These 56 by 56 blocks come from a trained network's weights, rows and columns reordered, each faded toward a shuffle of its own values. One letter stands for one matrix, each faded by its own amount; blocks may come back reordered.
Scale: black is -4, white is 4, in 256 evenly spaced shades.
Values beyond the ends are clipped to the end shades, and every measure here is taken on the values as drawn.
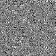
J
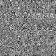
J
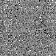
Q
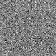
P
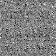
Q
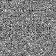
J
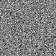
P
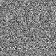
P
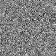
P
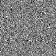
J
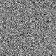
P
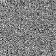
P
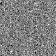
J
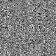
J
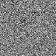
P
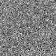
J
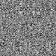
P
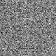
P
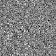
J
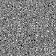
J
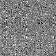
Q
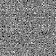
Q
